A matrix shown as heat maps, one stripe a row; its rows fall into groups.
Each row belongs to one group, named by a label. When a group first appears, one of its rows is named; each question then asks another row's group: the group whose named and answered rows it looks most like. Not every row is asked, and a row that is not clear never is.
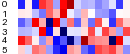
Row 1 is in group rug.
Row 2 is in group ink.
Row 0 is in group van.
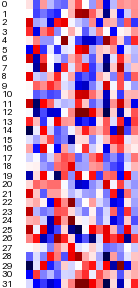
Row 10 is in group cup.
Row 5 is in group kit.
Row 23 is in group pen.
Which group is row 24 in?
rug
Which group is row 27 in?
rug
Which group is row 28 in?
van
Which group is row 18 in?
rug
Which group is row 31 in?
cup
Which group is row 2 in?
pen
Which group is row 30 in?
kit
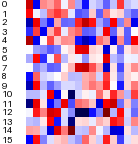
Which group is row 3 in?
van
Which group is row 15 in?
kit
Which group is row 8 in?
kit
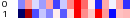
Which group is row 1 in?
kit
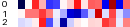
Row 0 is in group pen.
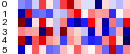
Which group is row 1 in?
kit
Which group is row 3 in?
rug
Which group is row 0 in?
van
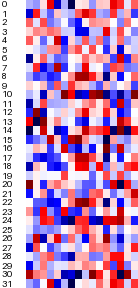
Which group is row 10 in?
rug
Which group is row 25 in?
cup
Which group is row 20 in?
pen
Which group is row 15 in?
van
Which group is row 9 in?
rug
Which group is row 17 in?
cup
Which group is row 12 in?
kit
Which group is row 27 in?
kit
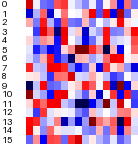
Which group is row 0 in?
pen
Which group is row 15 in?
van
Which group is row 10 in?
pen
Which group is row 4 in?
ink
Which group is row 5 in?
cup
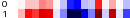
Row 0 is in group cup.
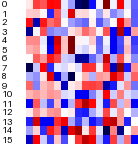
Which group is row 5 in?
rug
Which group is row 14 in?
van
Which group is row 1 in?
rug
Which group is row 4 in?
rug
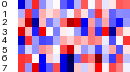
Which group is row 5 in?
van
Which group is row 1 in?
kit
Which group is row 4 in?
kit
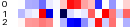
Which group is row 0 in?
cup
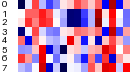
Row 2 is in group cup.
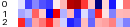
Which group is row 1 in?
ink
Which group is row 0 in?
cup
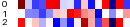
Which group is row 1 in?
cup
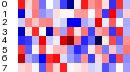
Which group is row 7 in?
rug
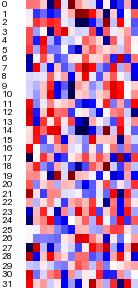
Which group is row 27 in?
kit
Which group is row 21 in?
pen
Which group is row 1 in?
cup
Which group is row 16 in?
pen
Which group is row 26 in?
cup
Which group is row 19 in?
rug
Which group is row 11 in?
ink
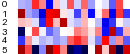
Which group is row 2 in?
rug
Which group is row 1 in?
pen
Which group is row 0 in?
ink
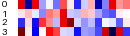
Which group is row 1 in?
rug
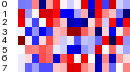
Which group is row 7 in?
cup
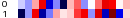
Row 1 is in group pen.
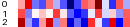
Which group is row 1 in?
ink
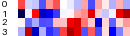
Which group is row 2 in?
cup
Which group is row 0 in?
pen
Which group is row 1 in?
kit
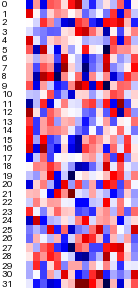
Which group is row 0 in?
van
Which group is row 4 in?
pen
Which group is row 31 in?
cup
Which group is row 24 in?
kit
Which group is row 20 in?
ink
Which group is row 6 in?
ink
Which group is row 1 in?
pen
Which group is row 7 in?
ink
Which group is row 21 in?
rug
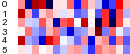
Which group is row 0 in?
ink
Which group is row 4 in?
pen
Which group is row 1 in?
pen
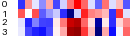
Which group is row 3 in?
cup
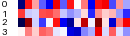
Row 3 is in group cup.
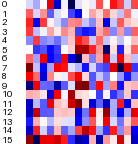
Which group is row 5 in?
cup
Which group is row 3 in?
ink
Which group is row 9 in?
kit
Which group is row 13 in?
kit
